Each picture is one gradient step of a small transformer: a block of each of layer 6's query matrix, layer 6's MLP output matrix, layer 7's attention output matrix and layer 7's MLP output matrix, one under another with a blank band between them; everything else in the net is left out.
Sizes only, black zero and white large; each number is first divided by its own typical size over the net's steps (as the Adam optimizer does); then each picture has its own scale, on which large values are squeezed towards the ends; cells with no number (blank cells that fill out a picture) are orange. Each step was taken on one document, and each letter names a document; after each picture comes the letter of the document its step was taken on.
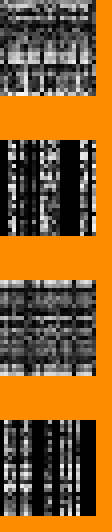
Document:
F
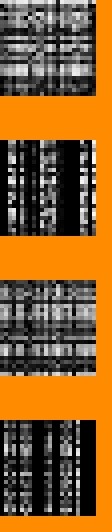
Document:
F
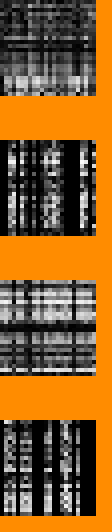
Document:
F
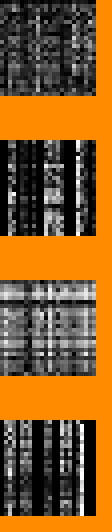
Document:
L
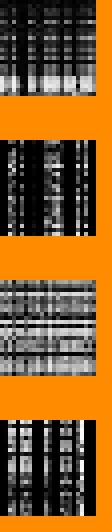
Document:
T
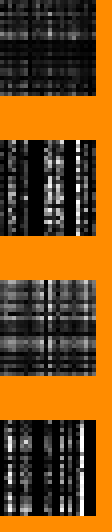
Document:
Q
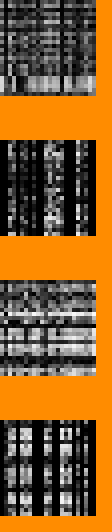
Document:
L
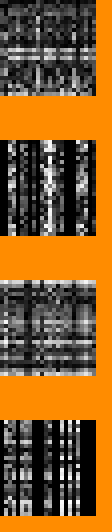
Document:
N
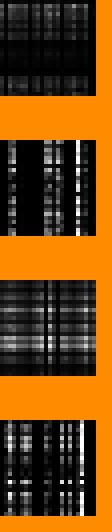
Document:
Q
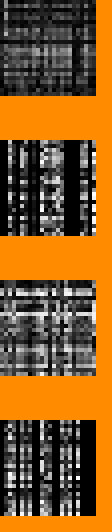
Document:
N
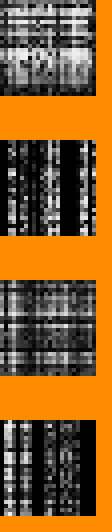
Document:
F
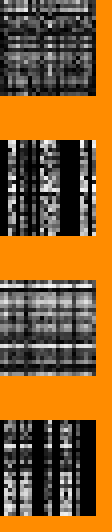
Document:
F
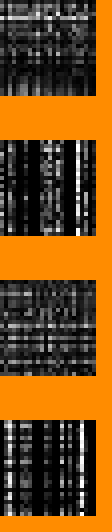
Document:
Q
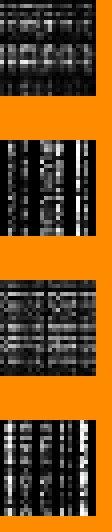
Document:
Q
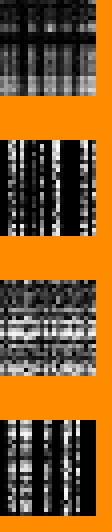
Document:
T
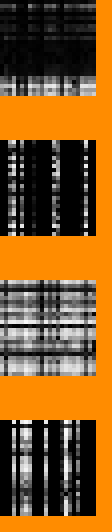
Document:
T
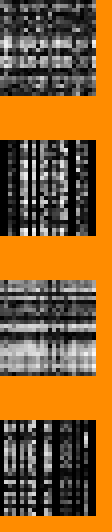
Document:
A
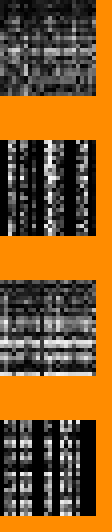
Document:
N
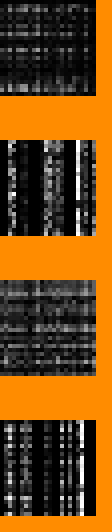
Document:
Q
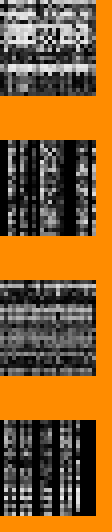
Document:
F
